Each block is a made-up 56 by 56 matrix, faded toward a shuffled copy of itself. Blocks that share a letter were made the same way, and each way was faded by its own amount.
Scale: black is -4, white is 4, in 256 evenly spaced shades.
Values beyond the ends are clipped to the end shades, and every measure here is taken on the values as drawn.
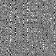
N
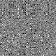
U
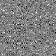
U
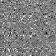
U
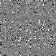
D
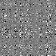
D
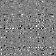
D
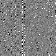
N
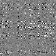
D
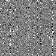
N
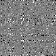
D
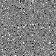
U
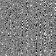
N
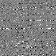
D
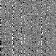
N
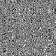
U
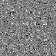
U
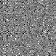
U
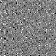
U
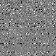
D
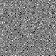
U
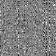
N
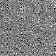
N
